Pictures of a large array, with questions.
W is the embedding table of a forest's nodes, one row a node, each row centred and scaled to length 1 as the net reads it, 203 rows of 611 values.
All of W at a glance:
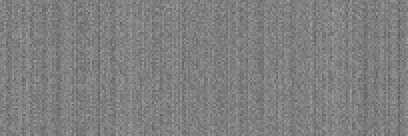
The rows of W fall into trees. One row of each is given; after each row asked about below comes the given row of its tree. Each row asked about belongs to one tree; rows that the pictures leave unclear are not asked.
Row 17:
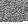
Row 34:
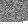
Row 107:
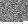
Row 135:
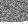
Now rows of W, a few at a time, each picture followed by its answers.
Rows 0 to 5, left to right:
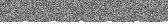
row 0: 17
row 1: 135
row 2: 107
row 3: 34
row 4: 17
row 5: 135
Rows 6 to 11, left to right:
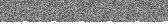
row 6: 135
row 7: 34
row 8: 34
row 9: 17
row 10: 34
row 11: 34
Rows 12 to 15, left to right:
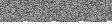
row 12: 17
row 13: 135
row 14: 17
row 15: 107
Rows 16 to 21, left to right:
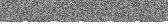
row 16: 107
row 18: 34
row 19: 34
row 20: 34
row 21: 17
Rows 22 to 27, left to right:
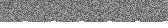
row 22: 34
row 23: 34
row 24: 135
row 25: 135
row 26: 107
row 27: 17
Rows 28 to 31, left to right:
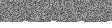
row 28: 107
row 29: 107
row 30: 135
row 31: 17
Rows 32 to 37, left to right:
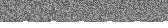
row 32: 135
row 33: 107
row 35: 34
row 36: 34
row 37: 135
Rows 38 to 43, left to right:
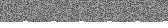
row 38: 135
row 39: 17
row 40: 34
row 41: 34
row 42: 135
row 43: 34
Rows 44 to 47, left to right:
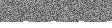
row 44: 107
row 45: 135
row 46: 107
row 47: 34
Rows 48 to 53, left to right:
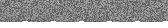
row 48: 17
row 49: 17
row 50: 135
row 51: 17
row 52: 135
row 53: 17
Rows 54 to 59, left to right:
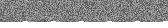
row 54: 17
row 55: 135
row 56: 135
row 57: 34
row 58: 135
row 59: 34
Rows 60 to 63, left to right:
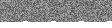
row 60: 135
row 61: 34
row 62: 17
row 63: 34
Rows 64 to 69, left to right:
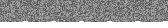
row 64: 17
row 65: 34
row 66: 135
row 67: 135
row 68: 34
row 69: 34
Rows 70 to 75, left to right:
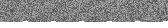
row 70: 135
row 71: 17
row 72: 17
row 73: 17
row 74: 107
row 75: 107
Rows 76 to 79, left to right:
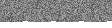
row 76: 17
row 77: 34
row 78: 17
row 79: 34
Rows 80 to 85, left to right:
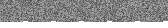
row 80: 34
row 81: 34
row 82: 135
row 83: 107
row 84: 17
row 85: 107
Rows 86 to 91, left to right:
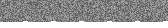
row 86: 17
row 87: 34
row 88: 107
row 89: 34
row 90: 135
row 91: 17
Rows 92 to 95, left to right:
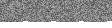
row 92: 17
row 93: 34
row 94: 135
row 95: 34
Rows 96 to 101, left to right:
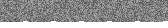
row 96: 135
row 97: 17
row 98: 34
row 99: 34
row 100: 17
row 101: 34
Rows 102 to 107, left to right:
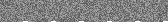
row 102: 34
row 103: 135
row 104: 17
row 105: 34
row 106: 135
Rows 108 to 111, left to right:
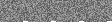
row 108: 107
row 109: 107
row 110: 135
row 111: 17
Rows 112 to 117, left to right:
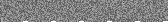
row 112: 135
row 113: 135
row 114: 135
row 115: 107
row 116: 17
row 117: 17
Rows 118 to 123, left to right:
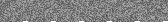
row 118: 17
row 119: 17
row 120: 34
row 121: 17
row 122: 17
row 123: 34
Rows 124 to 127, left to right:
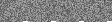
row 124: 17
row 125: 107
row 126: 135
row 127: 17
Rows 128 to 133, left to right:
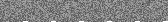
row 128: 17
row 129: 135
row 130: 17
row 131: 135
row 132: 17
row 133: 17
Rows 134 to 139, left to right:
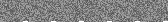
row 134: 135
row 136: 107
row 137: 34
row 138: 135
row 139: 107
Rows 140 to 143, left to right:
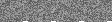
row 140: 17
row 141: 34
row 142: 135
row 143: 34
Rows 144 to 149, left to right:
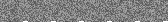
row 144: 135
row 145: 34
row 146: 135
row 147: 135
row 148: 17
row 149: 34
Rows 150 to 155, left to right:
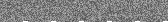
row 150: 34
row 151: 34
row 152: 107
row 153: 107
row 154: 135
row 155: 135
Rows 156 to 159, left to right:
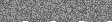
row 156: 34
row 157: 17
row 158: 17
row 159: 135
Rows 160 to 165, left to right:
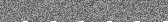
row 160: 135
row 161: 17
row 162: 34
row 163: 17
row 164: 34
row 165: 135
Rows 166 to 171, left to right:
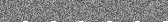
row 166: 135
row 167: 17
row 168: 34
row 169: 135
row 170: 135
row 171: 17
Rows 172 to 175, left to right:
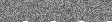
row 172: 17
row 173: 17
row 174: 135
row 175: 34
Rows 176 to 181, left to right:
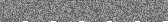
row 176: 17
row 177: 34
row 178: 17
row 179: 135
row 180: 135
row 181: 17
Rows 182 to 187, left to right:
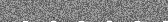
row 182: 17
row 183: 135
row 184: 17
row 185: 107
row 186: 17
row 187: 107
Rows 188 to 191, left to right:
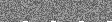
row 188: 135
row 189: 107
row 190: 135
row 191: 34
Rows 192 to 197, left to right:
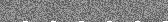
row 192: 34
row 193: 107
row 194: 34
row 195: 135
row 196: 135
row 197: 17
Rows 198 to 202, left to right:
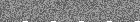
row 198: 17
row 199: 17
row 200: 34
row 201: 34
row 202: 17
